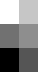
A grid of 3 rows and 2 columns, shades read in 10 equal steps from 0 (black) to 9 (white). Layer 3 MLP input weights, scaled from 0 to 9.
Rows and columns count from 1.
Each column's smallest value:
0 3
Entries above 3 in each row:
2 2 0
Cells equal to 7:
1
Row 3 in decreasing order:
3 0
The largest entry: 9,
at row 1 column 1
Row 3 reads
0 3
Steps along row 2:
up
